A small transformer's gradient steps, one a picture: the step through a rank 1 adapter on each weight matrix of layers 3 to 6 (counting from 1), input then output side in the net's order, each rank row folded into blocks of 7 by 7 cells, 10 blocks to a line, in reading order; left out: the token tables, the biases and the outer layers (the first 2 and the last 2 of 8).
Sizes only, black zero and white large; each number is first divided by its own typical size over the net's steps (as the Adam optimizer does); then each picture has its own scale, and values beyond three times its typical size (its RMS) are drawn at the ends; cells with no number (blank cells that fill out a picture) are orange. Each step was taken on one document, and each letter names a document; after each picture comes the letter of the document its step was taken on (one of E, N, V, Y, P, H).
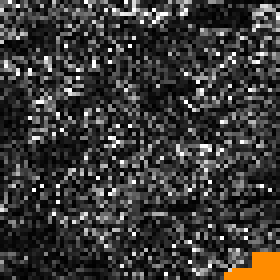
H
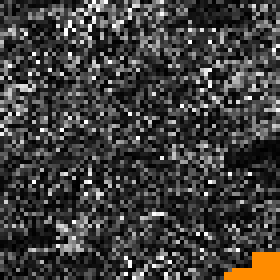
H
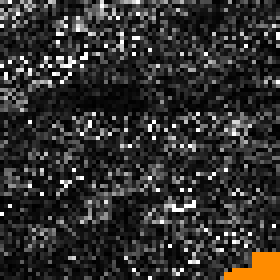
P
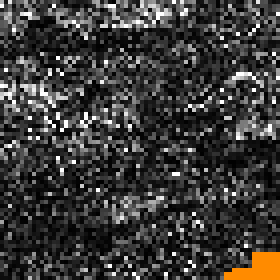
H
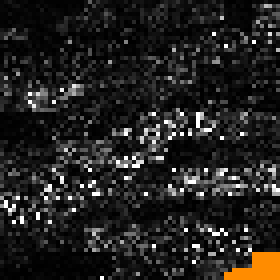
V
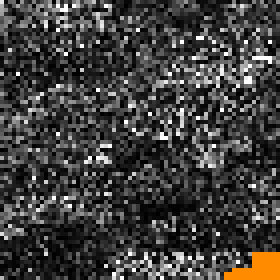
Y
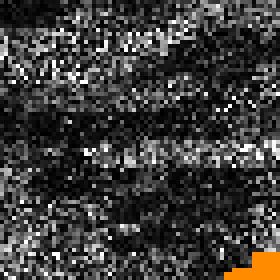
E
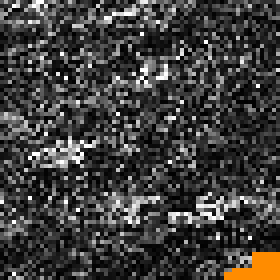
Y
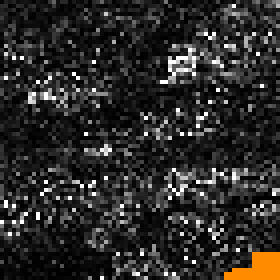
V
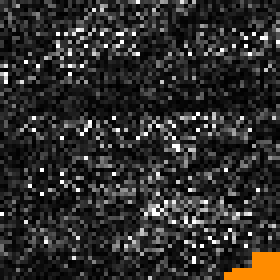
P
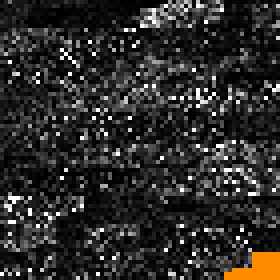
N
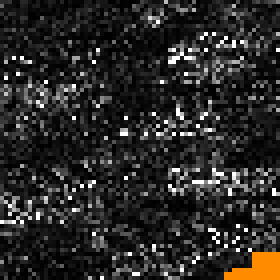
V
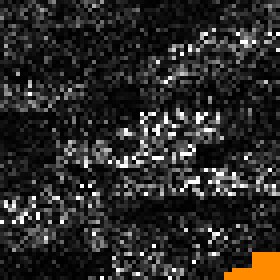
V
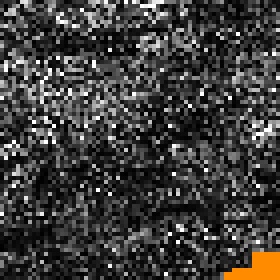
H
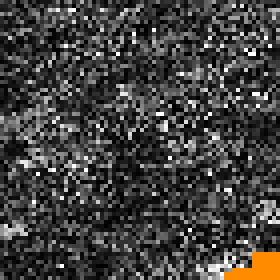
Y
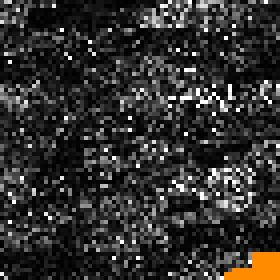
N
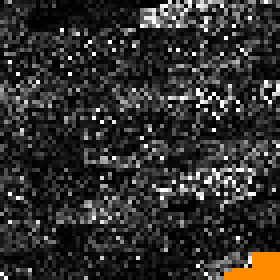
N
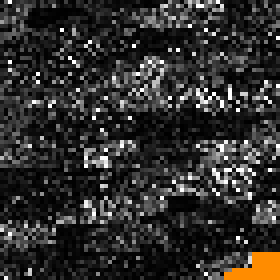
N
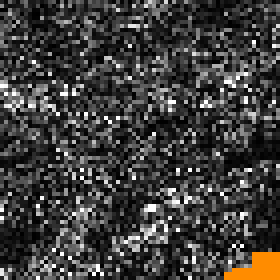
H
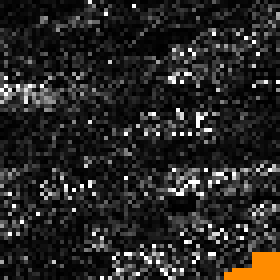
V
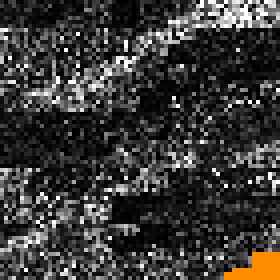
E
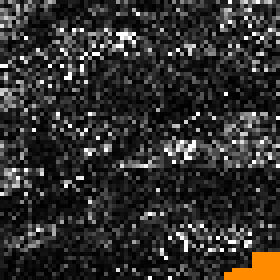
P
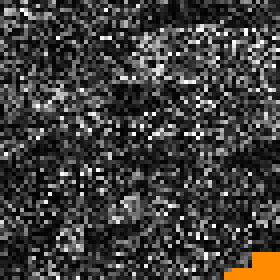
H
